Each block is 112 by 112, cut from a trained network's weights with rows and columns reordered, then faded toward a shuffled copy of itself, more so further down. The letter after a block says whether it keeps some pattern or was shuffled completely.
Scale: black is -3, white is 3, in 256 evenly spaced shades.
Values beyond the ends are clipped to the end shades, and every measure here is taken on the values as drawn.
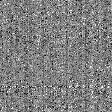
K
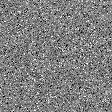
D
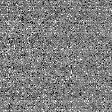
K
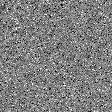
D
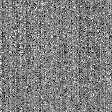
K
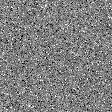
D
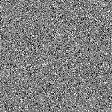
K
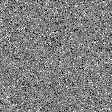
D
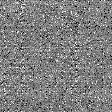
K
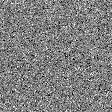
D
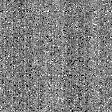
K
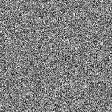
K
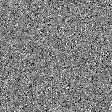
D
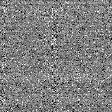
K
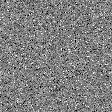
D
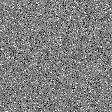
D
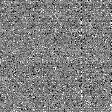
K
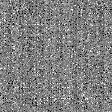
K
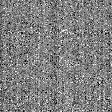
K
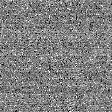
K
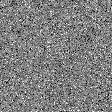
D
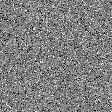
D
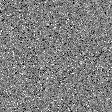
D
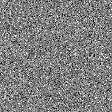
K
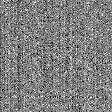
K
